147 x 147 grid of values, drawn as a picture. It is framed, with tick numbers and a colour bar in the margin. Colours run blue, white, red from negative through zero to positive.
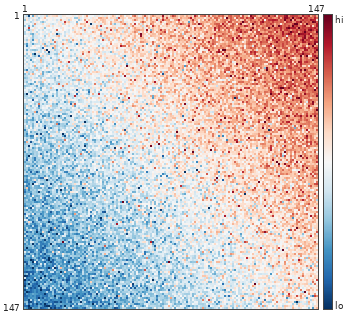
Grain: fine. Stripes: none. Slope: up to the top right. Ninth with the lowest average: bottom left.
